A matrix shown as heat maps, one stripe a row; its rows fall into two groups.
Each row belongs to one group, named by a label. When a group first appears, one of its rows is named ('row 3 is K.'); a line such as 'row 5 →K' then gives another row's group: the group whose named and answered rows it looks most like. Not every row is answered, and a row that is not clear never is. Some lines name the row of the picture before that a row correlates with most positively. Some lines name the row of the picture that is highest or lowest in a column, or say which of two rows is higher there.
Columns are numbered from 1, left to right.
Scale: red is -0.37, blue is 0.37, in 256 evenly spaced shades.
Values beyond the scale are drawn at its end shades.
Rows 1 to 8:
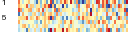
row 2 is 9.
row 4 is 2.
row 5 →9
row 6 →9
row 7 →2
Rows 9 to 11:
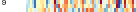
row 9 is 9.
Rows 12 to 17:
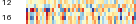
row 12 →9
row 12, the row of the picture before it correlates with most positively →11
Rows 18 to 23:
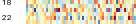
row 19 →2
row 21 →2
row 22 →2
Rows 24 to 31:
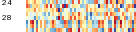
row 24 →9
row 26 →9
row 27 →9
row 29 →2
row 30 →2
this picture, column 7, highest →28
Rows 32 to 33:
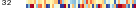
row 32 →9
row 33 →2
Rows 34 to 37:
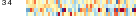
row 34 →9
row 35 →9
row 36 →2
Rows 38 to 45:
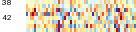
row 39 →9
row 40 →9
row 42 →2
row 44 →9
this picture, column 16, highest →45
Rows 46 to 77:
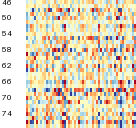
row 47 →9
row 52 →2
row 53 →2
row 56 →2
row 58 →9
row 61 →2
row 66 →2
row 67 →2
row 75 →2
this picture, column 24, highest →55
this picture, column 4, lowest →75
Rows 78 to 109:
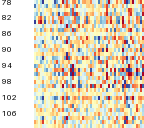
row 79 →2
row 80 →2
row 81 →2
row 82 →2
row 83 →2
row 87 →9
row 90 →2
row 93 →2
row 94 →2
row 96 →2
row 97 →2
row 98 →9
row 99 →9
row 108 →9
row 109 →2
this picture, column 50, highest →108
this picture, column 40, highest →99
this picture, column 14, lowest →83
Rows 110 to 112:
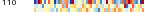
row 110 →2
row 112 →9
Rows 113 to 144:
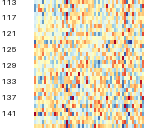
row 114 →2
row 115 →2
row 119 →9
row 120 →2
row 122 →9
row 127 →2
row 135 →9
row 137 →2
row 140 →9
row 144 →9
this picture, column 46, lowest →139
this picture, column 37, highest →124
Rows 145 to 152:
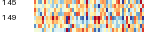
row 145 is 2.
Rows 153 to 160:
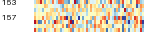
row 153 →2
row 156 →2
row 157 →9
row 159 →9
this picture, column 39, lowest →153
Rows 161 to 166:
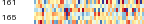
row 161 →2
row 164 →9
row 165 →9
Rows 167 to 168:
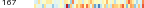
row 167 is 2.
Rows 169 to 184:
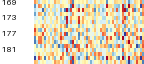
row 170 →2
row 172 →2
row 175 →9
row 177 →9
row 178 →2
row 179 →2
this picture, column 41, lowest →177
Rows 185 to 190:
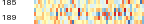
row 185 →2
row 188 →9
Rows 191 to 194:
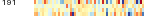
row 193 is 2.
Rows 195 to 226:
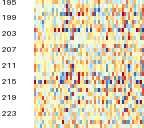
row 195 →9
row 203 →2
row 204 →2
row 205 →9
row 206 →9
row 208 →9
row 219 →9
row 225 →9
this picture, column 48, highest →211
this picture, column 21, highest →215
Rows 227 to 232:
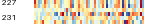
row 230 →9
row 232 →9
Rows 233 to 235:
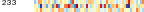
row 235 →2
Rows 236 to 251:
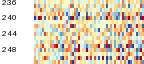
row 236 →2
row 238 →2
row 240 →2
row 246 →2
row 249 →2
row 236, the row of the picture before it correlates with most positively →233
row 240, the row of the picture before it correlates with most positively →233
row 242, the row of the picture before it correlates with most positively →235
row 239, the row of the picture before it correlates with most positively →235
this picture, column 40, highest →239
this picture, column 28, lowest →240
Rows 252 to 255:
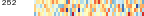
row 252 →9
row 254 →9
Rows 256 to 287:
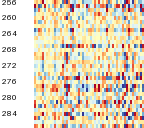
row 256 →9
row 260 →9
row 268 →2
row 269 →9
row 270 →9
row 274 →2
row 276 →9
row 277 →9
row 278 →9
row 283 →2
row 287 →9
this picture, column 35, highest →274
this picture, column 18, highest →267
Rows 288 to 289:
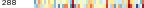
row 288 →2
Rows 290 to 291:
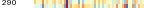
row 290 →9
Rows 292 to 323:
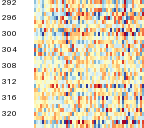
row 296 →9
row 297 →9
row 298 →2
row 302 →9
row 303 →2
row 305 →2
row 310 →9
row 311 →9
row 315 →9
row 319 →2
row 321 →9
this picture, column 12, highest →296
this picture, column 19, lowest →322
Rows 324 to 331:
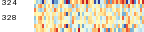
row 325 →2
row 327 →9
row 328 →2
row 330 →9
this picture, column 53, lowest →324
